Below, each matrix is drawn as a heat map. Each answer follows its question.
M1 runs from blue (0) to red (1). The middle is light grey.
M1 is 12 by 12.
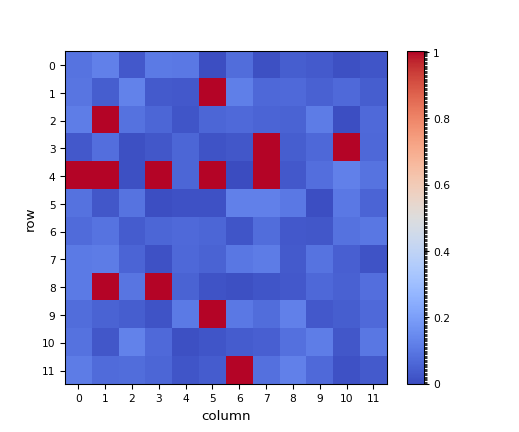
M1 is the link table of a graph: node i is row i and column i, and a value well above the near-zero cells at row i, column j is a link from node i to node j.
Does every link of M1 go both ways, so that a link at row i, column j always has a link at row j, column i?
no
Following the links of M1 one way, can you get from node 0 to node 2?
no
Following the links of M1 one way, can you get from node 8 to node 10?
yes
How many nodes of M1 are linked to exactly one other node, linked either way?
6
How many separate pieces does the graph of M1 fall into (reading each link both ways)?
2
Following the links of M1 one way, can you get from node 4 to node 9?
no
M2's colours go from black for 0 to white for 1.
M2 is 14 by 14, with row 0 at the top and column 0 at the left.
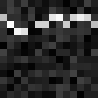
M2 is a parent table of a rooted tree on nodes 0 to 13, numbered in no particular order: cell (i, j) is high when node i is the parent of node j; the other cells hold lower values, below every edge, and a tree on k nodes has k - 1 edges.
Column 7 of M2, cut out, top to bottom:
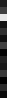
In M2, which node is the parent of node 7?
2
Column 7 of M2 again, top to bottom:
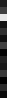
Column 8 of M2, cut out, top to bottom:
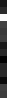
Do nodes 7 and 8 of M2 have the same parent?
yes
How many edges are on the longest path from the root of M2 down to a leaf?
2
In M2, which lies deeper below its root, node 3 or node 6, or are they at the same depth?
node 6
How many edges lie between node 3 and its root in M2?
1
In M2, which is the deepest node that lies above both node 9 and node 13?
3
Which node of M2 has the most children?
2
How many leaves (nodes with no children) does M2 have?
11
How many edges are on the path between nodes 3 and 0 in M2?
3
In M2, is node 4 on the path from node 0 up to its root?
yes
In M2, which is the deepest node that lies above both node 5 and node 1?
3
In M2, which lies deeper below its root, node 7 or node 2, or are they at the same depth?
node 7
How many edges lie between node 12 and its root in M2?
2
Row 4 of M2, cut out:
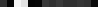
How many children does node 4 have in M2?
2
